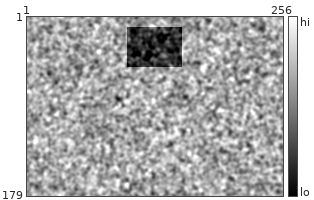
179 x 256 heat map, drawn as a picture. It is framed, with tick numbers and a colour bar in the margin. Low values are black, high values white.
Ninth with the lowest average: top middle. Odd patch: lower, in the top middle. Grain: blotchy.
